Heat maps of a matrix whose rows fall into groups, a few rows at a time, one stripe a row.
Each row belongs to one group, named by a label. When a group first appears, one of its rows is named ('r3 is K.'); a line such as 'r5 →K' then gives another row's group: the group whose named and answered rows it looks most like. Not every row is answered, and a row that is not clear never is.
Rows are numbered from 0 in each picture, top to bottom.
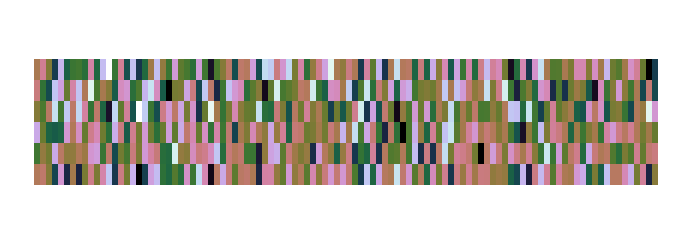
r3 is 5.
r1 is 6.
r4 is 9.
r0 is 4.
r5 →4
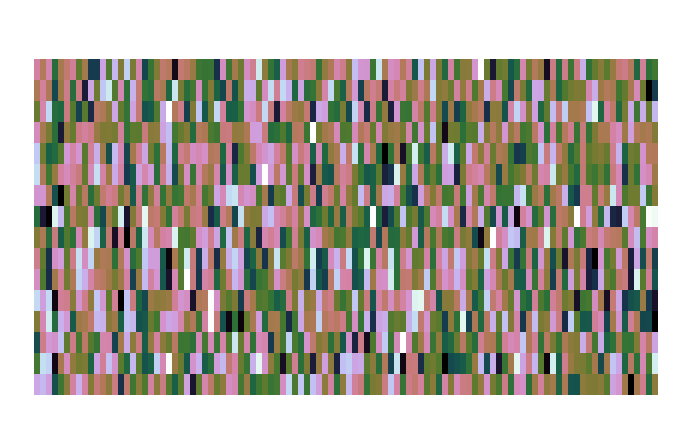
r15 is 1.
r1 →4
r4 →5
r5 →5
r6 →1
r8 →9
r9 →6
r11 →1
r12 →1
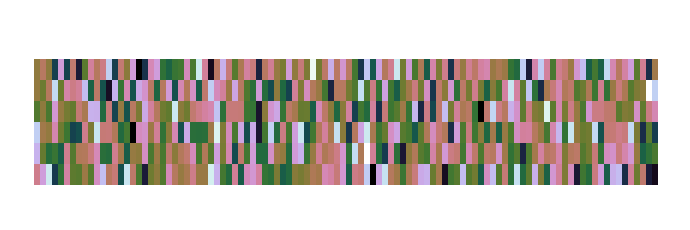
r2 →9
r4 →5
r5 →1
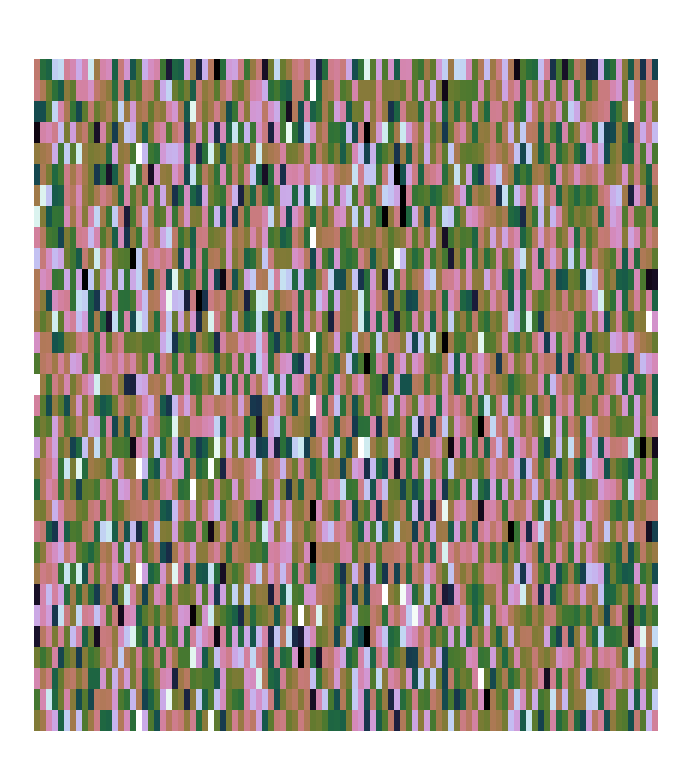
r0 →6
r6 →1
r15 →5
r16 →6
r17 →9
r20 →1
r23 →9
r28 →1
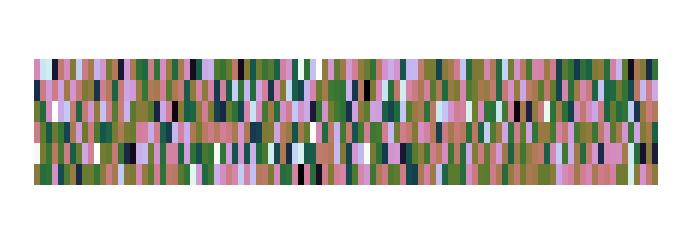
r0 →1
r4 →5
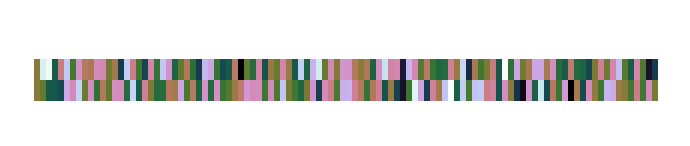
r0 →1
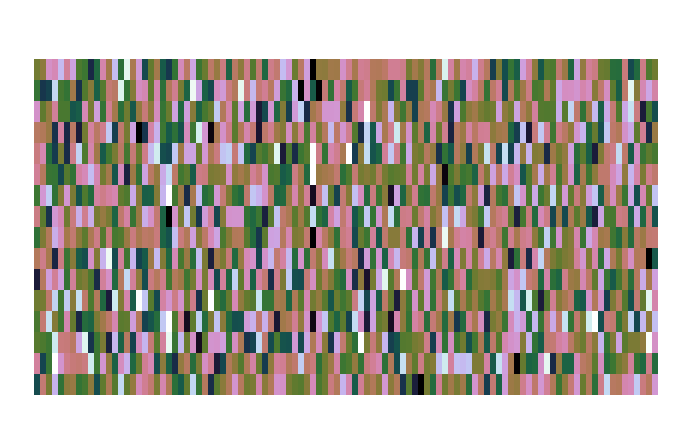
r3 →4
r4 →6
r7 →6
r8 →9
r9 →4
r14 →6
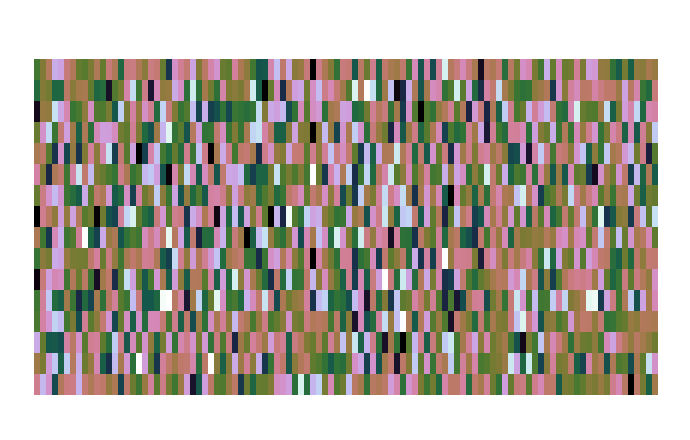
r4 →4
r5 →6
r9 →9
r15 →1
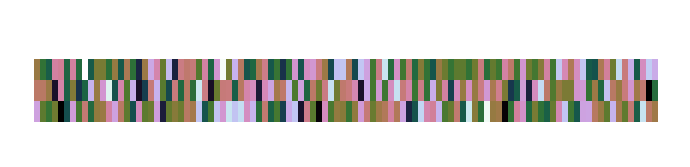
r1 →4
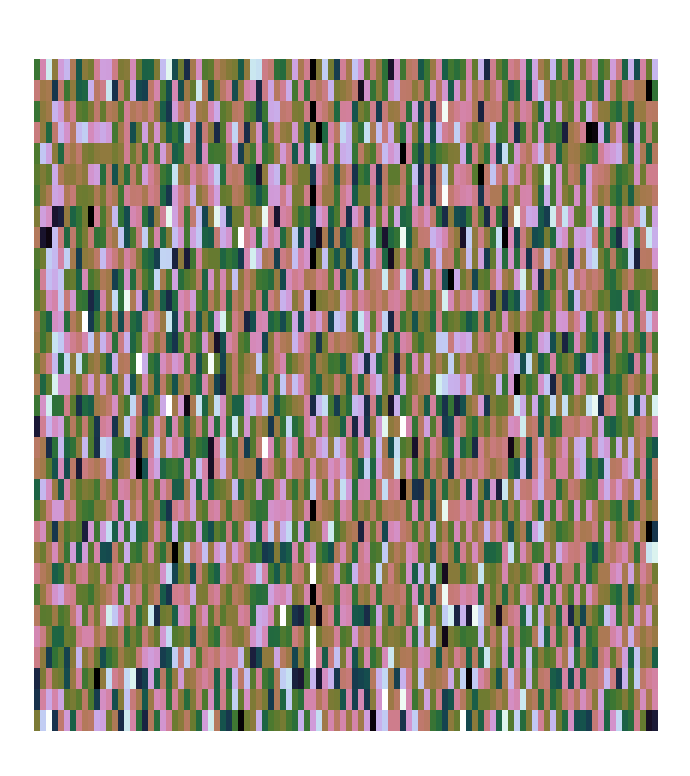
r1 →4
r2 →9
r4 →1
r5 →9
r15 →6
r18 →4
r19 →4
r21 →9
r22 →4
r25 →9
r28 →6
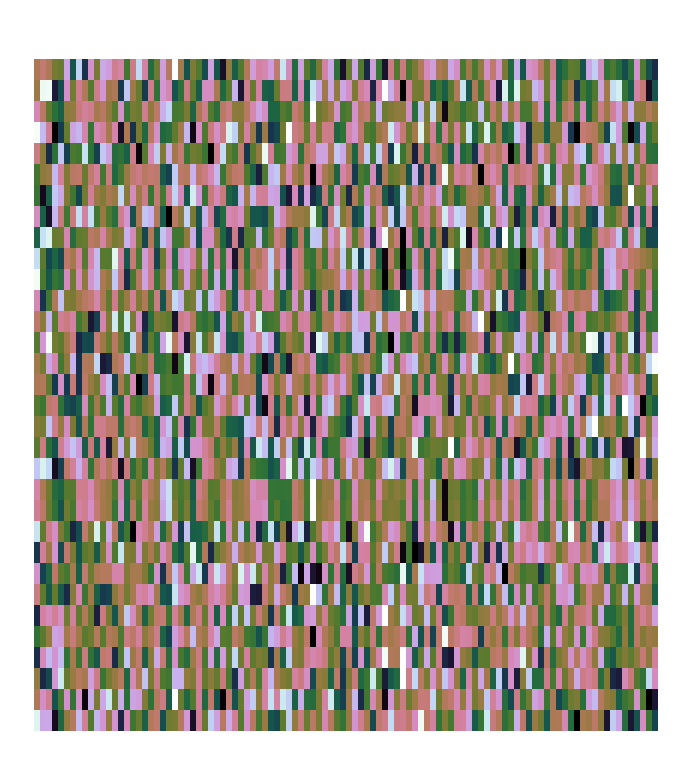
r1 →1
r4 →4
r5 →9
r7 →6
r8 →1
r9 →5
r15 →4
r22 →5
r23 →1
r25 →6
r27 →9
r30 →4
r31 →1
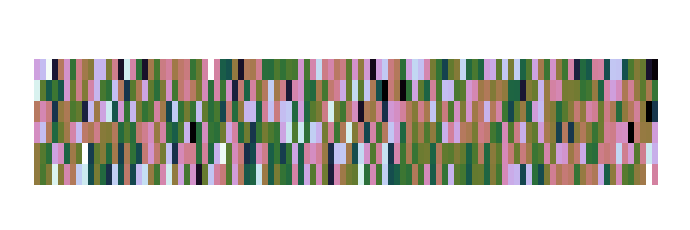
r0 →1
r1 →5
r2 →4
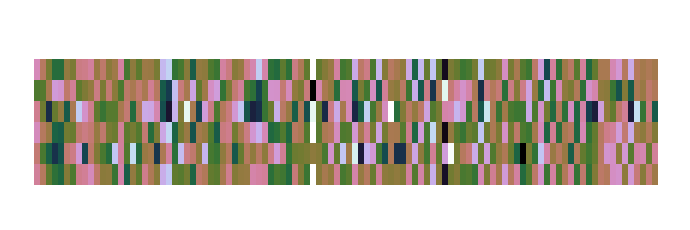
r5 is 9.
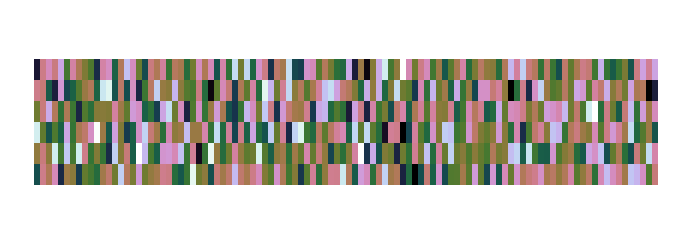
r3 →5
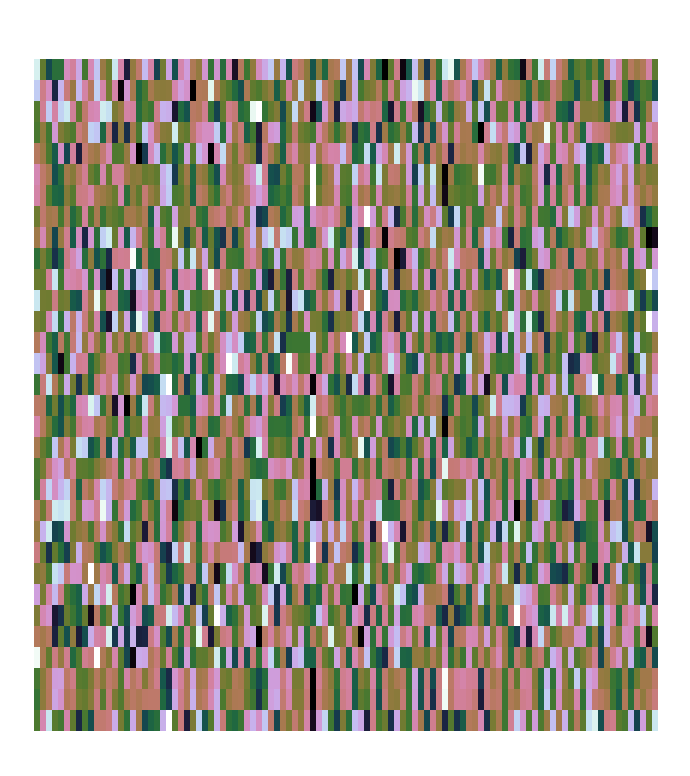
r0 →5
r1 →1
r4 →4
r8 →4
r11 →5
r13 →6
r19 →9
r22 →1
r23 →6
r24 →6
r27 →4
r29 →9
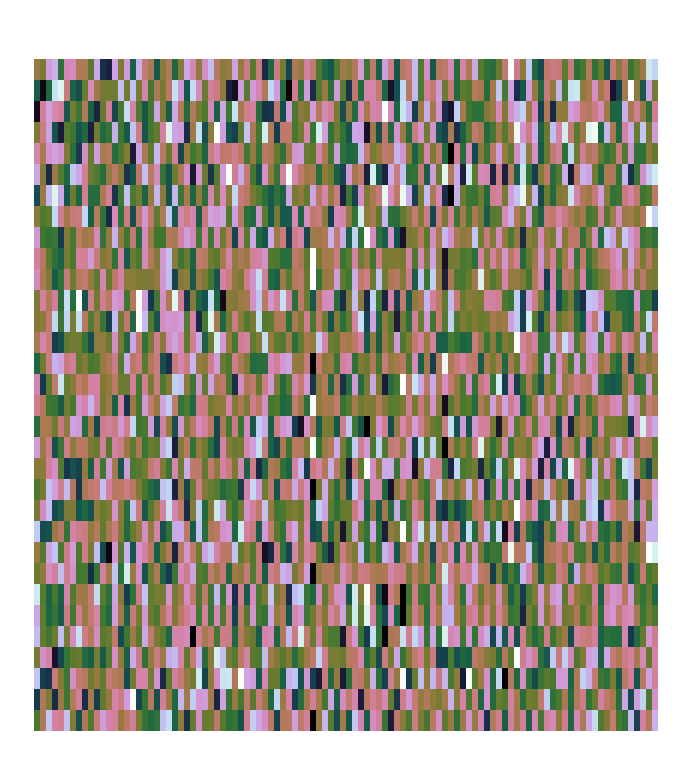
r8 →5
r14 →9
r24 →9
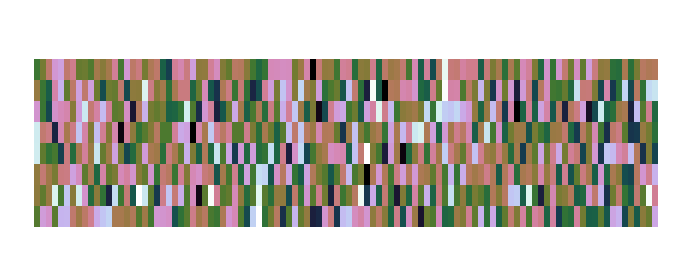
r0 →9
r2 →6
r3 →1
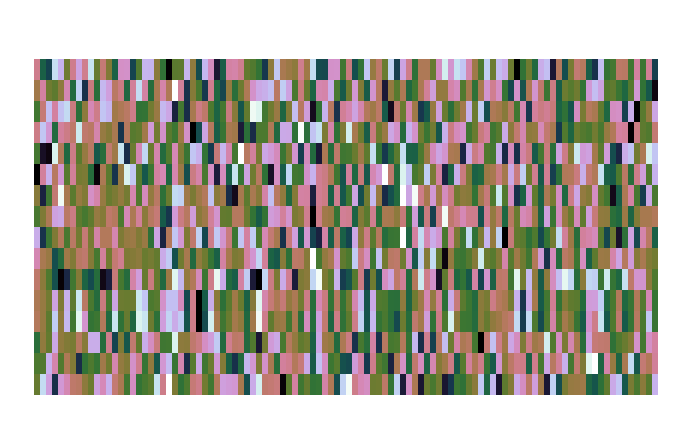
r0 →6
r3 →1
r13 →9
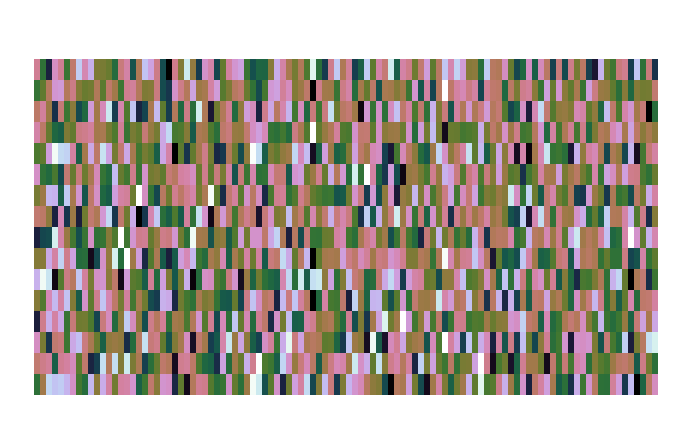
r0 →6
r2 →4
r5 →5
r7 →4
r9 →9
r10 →1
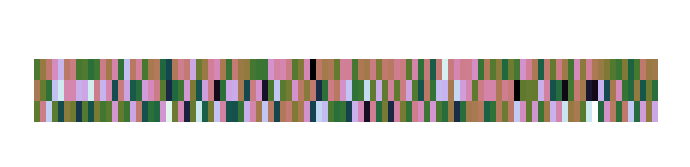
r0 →9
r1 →6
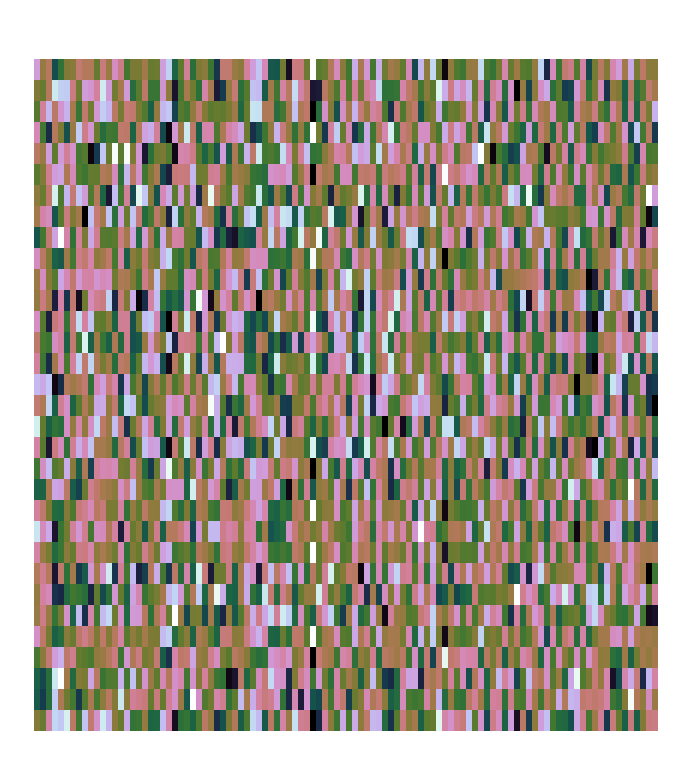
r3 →6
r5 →9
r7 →4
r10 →6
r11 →4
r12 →6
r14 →6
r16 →1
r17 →5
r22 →1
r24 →4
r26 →4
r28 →9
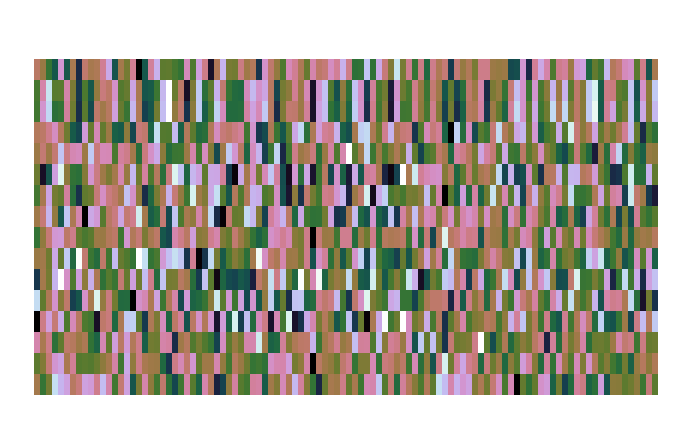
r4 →6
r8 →9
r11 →5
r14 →9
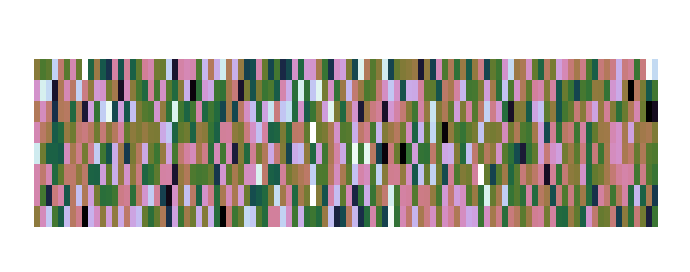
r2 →4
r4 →5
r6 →6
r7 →4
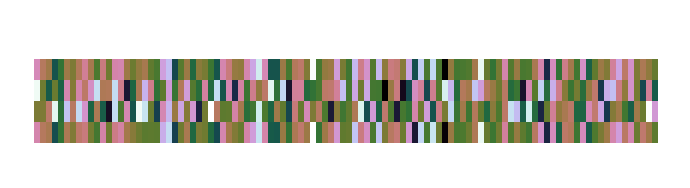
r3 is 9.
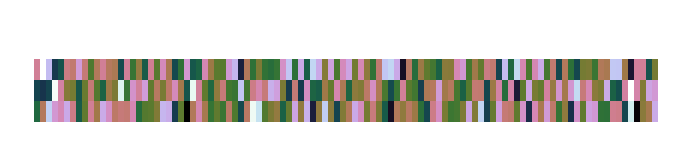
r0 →1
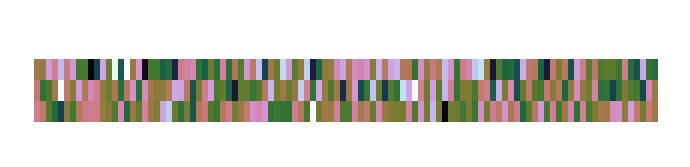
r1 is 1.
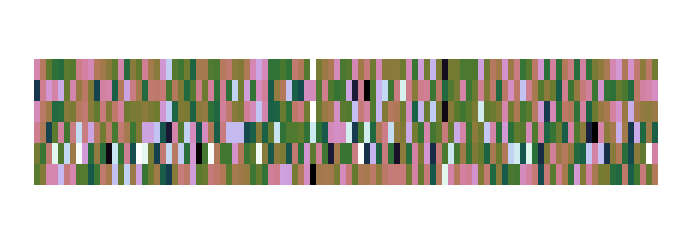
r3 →6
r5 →9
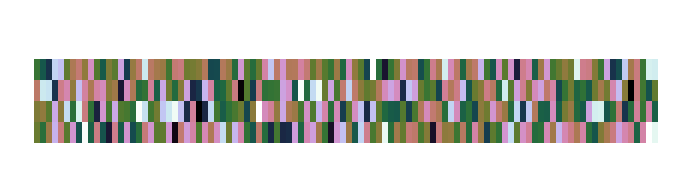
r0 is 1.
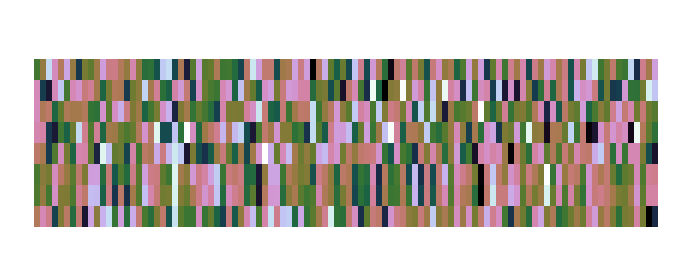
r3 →6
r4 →4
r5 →9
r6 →9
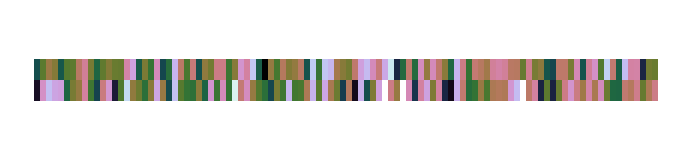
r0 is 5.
